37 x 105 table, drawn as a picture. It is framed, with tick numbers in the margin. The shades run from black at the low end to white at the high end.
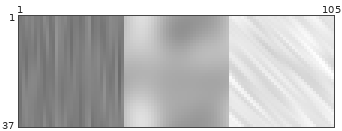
The table splits into one row of 3 panels. Panel 1,1: middling, streaked downward, faint in contrast. Panel 1,2: high, smooth. Panel 1,3: very high, slanting down to the right, faint in contrast.
